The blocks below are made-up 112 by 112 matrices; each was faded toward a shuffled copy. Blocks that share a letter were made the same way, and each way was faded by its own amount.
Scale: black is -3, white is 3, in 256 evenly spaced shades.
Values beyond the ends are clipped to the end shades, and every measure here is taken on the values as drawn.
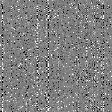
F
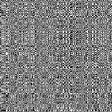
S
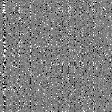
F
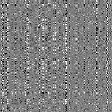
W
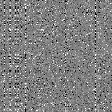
F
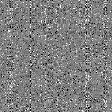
F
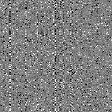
F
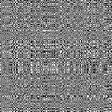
S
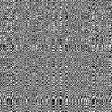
S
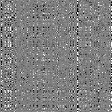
W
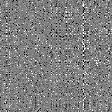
F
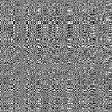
S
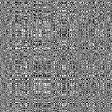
S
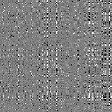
W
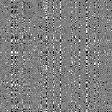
W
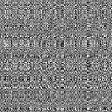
S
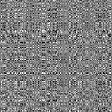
S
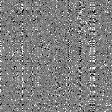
F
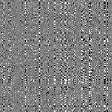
W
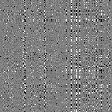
W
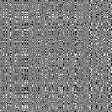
W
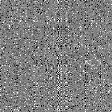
F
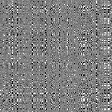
W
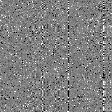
F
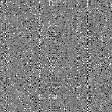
F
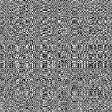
S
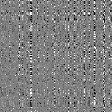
W
